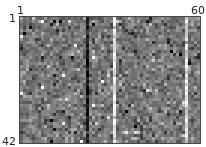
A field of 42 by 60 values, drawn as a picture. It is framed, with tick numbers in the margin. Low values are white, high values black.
Odd lines: columns 23, 32 and 56. Histogram: heavy tails on both sides. Slope: none. Average level on the scale: 50%.
